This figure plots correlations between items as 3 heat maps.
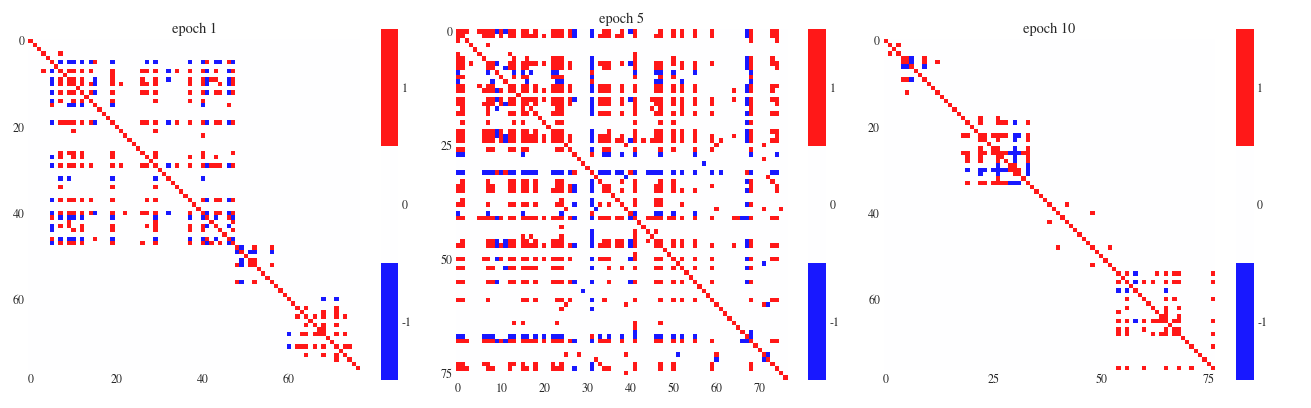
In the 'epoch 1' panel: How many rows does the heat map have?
77
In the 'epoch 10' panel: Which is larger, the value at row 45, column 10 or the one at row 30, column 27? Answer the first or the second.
the first
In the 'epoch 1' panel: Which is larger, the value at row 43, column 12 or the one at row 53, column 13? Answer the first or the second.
the first
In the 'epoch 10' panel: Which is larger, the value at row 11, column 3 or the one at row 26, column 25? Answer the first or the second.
the second
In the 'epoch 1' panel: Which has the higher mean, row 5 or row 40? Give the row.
40
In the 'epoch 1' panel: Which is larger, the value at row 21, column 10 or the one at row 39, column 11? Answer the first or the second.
the first
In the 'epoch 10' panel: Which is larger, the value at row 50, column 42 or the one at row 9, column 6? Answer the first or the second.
the first
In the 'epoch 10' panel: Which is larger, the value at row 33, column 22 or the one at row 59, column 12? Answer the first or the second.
the first
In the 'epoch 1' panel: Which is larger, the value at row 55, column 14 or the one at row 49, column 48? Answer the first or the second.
the first
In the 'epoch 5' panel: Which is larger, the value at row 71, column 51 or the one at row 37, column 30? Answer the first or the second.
the second
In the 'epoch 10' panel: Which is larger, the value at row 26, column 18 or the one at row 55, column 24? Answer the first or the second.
the first
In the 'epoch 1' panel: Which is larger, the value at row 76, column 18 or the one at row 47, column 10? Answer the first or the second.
the second
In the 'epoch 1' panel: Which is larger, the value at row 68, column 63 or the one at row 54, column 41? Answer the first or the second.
the first
